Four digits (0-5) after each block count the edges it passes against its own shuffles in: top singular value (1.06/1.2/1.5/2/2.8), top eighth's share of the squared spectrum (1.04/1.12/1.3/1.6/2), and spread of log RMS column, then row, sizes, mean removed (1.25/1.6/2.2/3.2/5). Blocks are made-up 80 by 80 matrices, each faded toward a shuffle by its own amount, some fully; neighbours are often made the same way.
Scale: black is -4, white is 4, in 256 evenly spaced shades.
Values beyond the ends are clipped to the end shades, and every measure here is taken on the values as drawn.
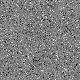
0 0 0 0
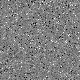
0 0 0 0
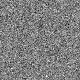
1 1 0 0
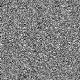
3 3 1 1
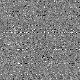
3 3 0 3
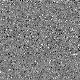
2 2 0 2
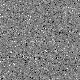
1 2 0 1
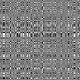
5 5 4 4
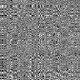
5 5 3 3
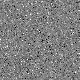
1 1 0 0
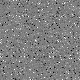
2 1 0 0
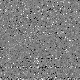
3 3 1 2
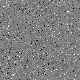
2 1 0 0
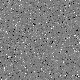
0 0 0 0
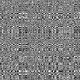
5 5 3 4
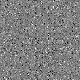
3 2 1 1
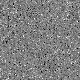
2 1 0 0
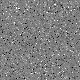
0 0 0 0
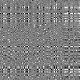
5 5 3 3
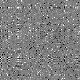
4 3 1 2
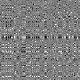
5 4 2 3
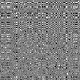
5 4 3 3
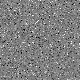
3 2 0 0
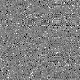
4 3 1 2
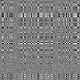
5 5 4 4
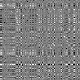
5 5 4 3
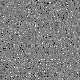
3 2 0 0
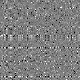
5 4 2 2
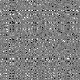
5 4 2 3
